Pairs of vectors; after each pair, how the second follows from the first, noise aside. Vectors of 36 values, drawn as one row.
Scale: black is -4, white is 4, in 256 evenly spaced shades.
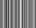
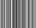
shuffled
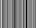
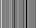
partly zeroed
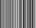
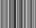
shuffled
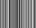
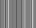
partly zeroed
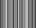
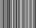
shuffled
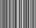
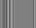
partly zeroed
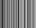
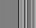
partly zeroed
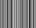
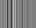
partly zeroed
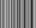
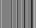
partly zeroed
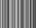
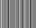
partly zeroed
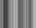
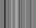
partly zeroed
